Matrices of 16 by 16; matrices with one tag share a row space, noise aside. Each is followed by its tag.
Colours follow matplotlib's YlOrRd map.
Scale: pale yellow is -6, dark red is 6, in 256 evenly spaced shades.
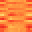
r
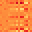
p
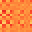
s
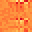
p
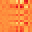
p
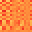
s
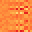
p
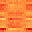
r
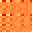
s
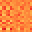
s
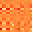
s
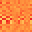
s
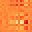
p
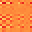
s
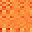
s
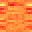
r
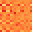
s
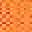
s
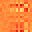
p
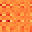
s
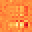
p
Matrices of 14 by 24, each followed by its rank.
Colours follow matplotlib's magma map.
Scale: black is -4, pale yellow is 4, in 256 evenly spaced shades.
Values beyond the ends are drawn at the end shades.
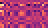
two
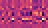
two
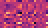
two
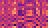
two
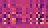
two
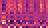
two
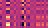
one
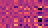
two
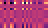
one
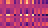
one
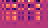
one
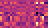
two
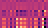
one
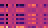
one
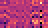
two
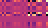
one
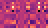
two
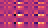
one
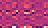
two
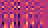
two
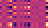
one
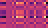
one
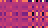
one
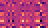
two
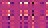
one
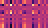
one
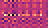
two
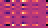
one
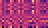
two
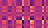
one
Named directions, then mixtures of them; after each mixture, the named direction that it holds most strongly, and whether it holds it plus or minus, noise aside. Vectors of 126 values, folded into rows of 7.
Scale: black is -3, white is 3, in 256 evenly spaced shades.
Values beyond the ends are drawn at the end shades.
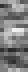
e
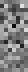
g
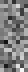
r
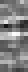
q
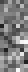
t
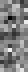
q, minus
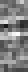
q, plus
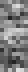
e, plus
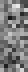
r, plus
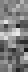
q, plus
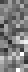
t, plus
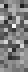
g, minus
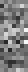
g, plus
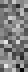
r, minus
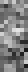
t, minus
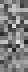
g, minus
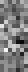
t, minus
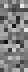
g, plus
